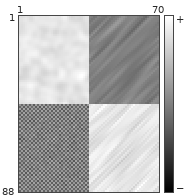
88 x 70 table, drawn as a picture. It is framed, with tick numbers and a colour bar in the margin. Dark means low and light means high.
The table splits into 2 rows of 2 panels. Panel 1,1: very high, blotchy, faint in contrast. Panel 1,2: middling, slanting up to the right, faint in contrast. Panel 2,1: middling, checkered, strong in contrast. Panel 2,2: very high, slanting up to the right, faint in contrast.
